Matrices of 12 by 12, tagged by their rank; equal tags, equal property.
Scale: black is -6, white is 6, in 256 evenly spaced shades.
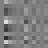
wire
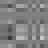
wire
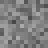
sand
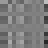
wire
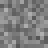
sand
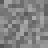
sand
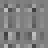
wire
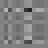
wire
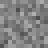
sand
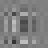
wire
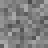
sand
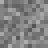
sand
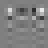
wire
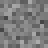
sand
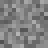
sand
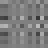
wire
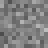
sand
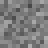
sand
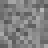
sand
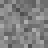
sand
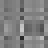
wire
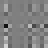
wire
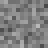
sand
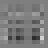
wire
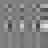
wire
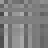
wire
